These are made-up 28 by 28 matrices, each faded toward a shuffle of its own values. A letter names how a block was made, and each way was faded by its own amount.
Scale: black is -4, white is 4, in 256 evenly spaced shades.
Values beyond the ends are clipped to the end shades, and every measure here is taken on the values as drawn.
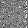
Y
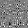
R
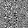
Y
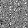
Y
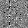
Y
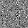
Y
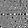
R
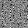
Y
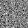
Y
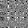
R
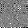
R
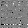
R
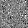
Y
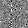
Y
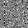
Y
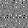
R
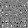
R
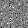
Y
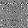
R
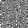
Y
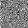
Y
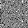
Y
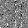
Y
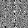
Y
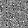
Y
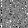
Y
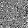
Y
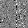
Y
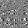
R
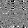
R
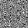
Y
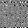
R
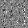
Y
